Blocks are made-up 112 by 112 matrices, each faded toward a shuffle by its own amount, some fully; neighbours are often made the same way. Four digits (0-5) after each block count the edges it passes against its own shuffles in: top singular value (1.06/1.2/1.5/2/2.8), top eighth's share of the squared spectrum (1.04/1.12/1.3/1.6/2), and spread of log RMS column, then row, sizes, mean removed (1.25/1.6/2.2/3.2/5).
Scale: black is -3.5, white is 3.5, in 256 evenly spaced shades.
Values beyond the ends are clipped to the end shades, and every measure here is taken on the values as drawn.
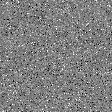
0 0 0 1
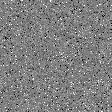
0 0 0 0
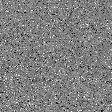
1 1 0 2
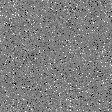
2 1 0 0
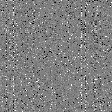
4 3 2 1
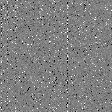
4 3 2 0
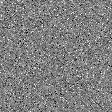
2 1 0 0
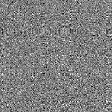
4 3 2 2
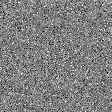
1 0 0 0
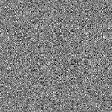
4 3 2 2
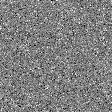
1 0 0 0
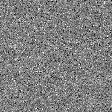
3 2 0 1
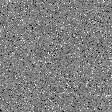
1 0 0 0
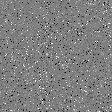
2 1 0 0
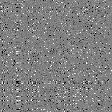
4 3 2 2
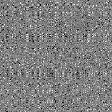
4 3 2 2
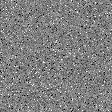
0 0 0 0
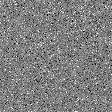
0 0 0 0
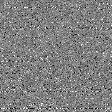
2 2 0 3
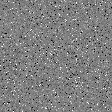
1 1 0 0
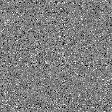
1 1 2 2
